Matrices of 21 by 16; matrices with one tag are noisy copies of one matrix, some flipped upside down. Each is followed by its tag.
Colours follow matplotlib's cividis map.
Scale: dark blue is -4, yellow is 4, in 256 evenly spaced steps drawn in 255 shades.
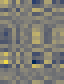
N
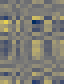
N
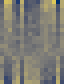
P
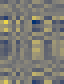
N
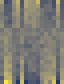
P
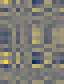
N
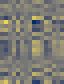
N
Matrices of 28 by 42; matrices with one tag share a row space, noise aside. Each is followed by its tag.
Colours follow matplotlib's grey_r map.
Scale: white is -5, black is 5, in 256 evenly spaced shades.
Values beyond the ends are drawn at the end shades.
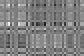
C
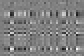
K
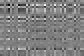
C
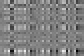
K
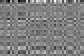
C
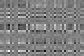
C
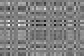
C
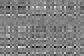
C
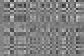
K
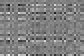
C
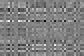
C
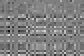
C
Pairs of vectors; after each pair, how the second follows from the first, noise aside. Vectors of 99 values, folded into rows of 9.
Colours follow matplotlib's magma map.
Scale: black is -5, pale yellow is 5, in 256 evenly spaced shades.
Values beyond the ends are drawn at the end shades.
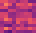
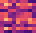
scaled up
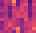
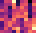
scaled up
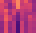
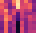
scaled up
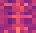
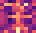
scaled up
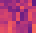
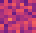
shuffled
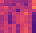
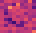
shuffled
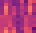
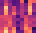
scaled up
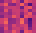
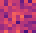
shuffled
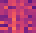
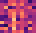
scaled up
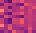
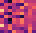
scaled up
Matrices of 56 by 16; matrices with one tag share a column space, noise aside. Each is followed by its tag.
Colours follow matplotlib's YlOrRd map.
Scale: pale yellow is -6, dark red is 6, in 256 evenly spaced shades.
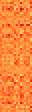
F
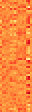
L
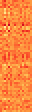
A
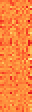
L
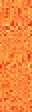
A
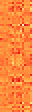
F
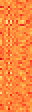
L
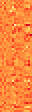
F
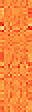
A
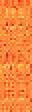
A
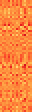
A
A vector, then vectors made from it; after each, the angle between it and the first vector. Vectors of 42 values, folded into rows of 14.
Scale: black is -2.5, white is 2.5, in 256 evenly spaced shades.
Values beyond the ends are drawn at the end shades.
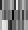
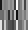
partly aligned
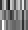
partly aligned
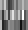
partly opposed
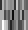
nearly parallel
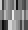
nearly opposite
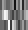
orthogonal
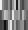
nearly opposite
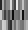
nearly parallel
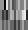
orthogonal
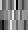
nearly opposite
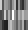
nearly opposite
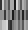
nearly parallel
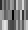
nearly parallel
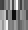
partly aligned
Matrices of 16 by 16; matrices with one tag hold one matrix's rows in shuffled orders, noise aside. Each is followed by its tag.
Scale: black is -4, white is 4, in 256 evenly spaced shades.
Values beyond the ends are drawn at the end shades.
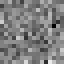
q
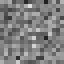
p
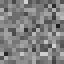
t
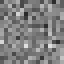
q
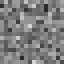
p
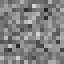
p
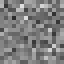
t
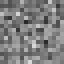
p
